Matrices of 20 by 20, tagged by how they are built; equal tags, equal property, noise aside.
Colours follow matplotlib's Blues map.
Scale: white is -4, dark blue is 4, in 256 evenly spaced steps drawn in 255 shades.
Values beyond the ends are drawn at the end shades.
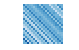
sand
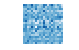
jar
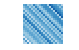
sand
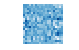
jar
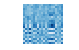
jar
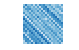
sand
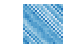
sand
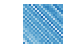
sand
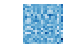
jar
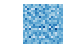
jar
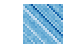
sand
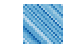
sand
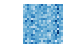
jar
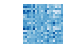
jar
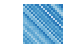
sand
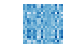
jar
